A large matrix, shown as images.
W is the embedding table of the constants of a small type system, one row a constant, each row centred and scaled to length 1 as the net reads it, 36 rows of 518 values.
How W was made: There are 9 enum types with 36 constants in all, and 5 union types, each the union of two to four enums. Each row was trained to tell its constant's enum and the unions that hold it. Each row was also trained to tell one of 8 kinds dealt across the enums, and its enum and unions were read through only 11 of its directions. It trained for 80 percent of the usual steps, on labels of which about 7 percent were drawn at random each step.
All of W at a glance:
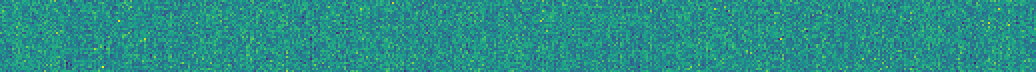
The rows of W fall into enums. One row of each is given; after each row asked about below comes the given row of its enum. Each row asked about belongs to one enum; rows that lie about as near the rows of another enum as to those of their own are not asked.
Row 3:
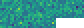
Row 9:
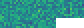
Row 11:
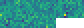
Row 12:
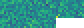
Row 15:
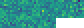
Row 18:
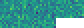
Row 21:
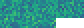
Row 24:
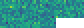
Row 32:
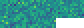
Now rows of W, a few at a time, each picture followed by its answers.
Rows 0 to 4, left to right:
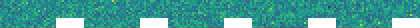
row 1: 32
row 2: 24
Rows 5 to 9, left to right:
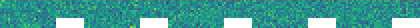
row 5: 24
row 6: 12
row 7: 15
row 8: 12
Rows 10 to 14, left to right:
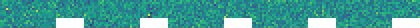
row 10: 12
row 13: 9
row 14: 32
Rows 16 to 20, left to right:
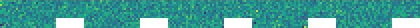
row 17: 11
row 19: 3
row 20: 12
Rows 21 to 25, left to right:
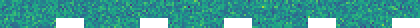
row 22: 32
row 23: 21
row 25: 15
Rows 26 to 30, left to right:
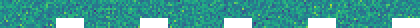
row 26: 24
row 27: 9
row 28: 21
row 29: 9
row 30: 11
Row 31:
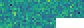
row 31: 21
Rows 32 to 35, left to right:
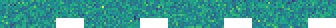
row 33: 11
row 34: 21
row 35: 24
